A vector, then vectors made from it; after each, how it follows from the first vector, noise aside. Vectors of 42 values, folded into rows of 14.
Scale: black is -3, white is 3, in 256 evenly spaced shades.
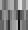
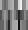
copied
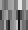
copied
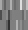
partly zeroed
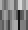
copied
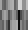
copied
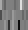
partly zeroed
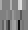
partly zeroed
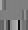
partly zeroed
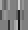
partly zeroed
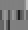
partly zeroed
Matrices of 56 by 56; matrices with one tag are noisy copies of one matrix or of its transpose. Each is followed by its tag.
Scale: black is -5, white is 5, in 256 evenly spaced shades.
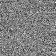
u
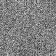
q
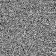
u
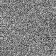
q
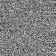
u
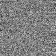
u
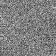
q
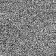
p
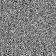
u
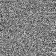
u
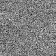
p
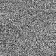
p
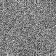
q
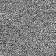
p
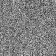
p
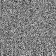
u
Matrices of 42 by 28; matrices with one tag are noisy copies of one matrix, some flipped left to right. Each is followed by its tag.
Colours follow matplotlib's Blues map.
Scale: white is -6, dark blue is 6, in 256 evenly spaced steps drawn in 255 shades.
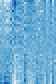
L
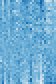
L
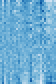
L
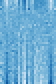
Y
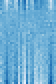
Y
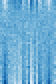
Y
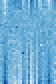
Y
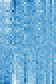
L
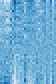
L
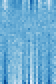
Y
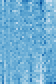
L
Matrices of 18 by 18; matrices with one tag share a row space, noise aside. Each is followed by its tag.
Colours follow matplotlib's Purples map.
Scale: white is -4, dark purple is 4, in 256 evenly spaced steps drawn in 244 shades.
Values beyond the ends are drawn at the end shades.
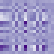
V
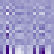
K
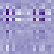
K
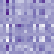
K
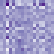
K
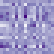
V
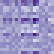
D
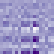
D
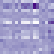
D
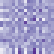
V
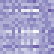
D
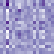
K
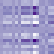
D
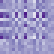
V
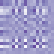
V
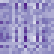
V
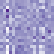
K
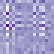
K
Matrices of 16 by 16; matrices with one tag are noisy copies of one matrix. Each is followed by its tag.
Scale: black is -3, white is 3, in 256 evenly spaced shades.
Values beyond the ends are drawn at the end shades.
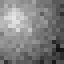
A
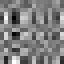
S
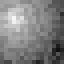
A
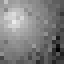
A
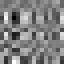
S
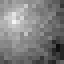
A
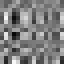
S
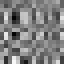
S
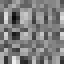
S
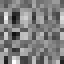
S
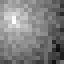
A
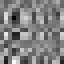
S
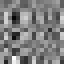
S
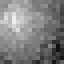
A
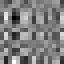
S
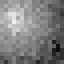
A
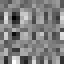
S
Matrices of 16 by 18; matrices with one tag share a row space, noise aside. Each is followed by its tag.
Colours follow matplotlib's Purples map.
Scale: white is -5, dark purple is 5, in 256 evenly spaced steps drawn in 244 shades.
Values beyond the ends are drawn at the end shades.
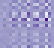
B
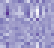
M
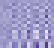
B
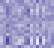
M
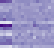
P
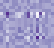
M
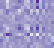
M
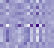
M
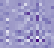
M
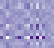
M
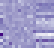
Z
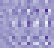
B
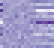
Z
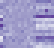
Z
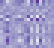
M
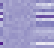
Z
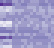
P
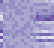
Z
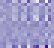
B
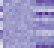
Z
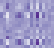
M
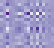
M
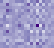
M
